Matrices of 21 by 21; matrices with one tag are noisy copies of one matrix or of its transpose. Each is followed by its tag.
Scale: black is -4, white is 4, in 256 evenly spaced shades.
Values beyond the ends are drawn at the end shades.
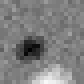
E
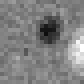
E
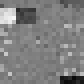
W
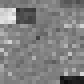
W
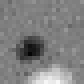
E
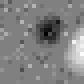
E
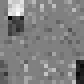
W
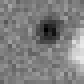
E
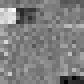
W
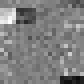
W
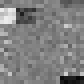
W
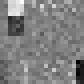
W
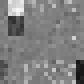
W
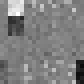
W
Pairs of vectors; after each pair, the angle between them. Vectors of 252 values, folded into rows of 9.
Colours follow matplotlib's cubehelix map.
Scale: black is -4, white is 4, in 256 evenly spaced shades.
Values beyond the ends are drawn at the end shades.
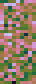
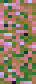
nearly parallel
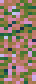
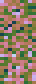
nearly parallel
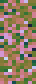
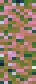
orthogonal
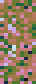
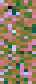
partly aligned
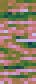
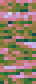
nearly opposite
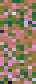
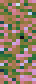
orthogonal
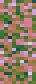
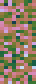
orthogonal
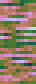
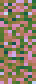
orthogonal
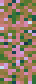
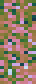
orthogonal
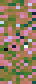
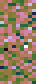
nearly parallel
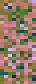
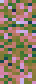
partly opposed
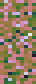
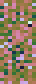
orthogonal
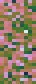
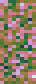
orthogonal
